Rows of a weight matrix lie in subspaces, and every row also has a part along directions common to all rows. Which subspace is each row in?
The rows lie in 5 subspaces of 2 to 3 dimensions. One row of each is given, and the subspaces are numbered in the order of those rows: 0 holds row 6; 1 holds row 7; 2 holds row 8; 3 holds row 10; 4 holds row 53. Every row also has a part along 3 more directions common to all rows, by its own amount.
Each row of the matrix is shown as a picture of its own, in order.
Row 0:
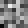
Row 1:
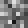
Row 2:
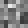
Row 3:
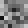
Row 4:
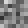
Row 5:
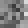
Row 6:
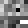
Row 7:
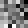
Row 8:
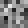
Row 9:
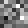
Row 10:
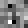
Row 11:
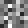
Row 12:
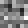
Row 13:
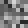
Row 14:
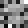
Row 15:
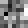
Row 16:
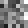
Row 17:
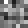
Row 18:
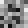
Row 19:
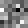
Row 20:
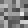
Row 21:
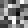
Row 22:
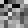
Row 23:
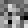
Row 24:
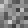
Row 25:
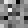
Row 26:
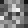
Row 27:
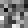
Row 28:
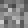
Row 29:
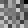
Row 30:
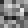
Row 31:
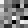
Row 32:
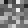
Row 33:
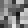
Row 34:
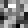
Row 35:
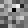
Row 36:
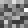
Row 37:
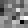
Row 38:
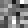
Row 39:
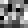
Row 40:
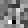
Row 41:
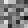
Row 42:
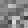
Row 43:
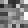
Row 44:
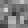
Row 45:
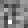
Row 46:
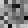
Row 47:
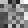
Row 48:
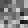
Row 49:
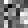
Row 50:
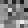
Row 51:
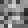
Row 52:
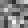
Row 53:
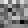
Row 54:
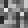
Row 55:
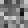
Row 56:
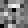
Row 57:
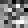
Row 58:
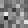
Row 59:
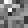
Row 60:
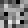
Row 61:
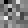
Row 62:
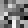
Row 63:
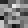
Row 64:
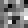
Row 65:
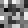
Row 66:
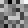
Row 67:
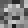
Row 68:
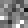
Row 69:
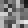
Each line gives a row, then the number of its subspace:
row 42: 3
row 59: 2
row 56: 2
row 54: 4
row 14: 1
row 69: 4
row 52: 3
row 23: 3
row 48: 0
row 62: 3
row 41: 2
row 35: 2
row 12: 0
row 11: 2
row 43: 1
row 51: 1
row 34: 4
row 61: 2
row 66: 1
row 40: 3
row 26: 1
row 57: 4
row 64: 3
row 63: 4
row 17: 0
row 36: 4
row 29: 1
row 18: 1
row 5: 1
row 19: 4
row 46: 1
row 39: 0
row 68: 4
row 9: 2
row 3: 1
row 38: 3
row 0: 2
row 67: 4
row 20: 0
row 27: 4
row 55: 0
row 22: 2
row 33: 3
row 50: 4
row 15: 0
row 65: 4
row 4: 2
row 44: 3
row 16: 1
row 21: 3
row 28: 4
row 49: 2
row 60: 4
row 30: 0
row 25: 2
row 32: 2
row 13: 0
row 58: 2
